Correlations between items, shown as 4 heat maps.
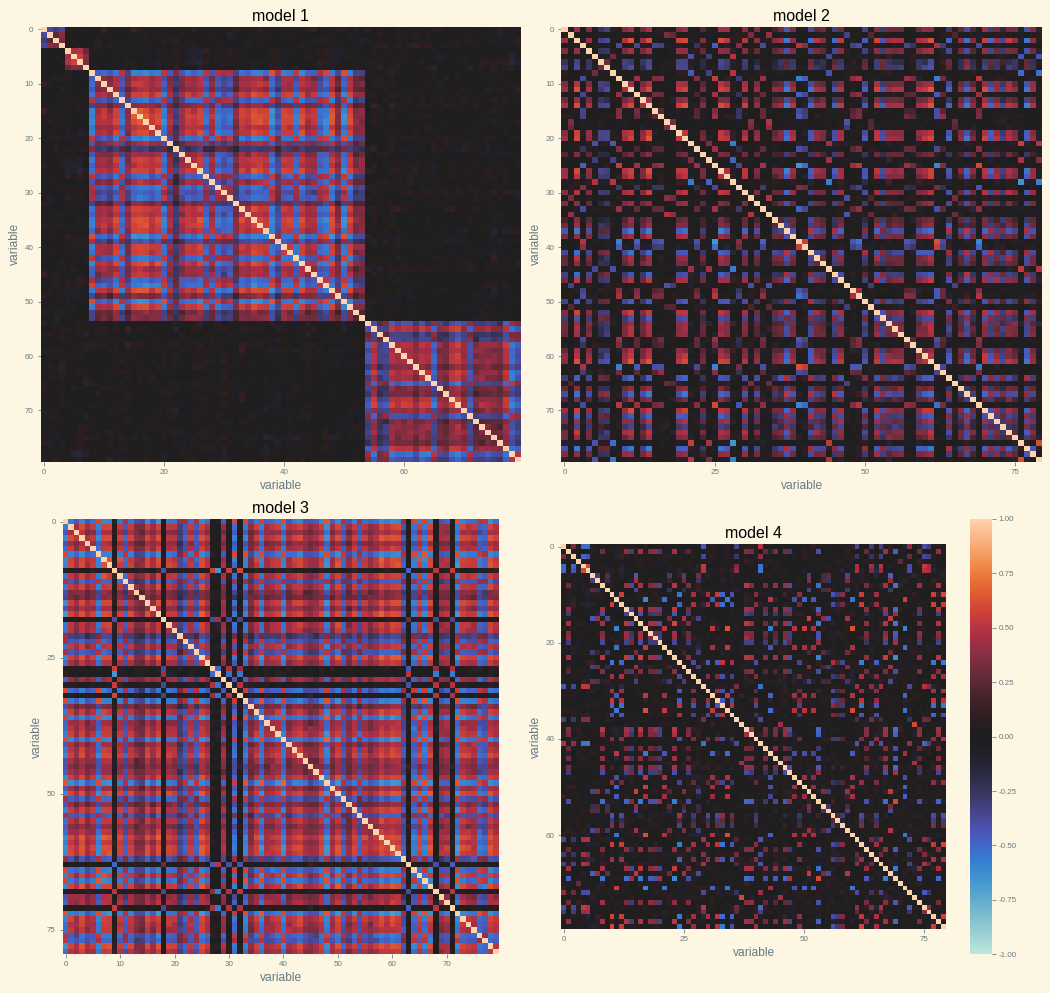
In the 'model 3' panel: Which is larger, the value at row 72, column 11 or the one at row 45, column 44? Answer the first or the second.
the first
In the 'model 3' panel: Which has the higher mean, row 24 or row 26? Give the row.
26
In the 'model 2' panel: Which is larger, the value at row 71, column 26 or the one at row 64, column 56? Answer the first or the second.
the second
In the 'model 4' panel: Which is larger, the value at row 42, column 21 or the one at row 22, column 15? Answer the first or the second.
the second
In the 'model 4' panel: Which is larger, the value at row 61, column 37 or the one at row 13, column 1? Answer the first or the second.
the second
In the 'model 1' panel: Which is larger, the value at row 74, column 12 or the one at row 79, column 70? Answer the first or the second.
the first
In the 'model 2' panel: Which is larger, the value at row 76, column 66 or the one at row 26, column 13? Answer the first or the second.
the second
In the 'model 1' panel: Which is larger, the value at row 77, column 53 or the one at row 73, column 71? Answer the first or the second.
the first
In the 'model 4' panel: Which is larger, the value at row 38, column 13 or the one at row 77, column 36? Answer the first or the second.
the first
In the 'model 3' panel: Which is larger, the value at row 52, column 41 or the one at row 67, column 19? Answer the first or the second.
the second
